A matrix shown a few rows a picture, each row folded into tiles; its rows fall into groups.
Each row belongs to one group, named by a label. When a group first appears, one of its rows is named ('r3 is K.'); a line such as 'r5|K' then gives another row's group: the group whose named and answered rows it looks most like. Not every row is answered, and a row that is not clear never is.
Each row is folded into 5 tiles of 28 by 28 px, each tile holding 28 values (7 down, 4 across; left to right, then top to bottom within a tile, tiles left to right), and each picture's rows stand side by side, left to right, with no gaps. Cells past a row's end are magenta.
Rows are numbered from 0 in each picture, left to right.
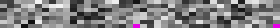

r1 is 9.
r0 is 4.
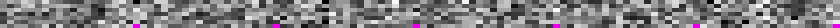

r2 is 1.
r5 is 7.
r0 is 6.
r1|9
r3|7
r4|9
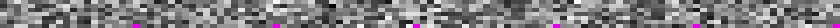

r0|9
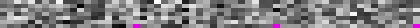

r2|4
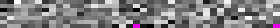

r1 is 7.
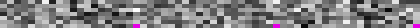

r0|4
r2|4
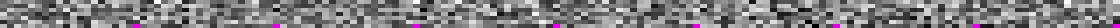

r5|4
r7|1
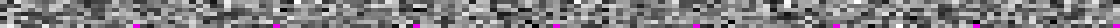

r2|1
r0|6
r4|1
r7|1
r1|1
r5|4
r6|9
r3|4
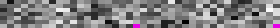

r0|7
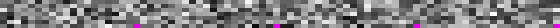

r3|4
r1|4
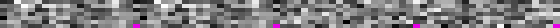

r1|1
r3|6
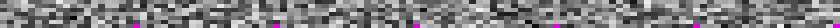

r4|1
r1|9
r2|9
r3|4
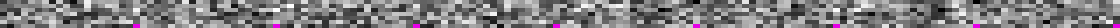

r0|1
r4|4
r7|1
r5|7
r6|6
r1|4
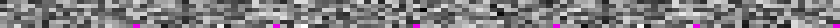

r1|6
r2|9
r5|9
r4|6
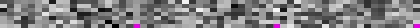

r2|6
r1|7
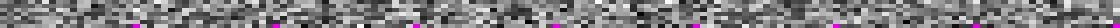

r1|9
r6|1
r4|4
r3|7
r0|7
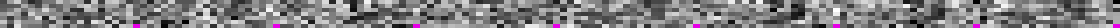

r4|6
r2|4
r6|6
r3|4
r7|6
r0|9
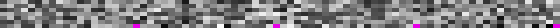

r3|7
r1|6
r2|6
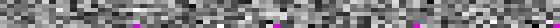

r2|9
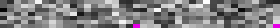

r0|1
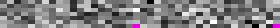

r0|4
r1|7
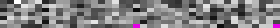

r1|9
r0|1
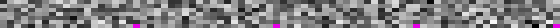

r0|9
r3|7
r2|9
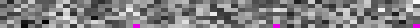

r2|7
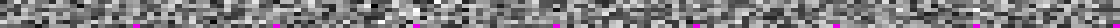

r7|9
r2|6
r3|1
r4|9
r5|9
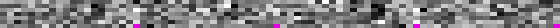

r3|4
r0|6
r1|7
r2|6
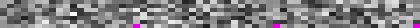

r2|9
